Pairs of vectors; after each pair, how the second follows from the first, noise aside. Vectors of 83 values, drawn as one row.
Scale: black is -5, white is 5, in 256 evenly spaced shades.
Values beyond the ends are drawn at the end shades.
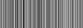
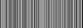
wrapped around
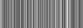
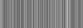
shrunk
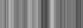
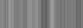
shrunk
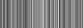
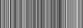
wrapped around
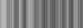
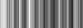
scaled up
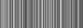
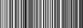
scaled up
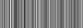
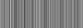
shrunk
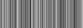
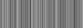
shrunk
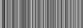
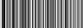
scaled up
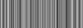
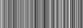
wrapped around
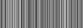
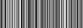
scaled up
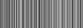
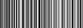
scaled up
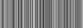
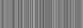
shrunk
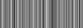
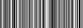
scaled up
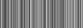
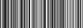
scaled up
